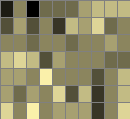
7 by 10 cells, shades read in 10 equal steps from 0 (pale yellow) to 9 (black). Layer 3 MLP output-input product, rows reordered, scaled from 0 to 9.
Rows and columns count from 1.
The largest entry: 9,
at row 1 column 3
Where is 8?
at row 1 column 1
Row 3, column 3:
5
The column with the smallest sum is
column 10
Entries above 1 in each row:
10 9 10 9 9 9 7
